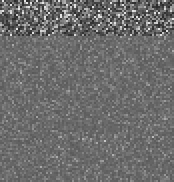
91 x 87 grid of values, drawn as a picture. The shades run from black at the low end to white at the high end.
There is no overall slope. A horizontal seam about 20% of the way down splits the table, and the bottom part is calmer. Neither half mirrors the other. On average the colour sits 40% of the way up the scale.
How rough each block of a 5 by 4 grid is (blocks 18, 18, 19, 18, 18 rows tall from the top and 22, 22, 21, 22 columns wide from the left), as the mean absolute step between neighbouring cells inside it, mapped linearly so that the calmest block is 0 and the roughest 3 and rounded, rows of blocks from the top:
3333 | 0000 | 0000 | 0000 | 0000
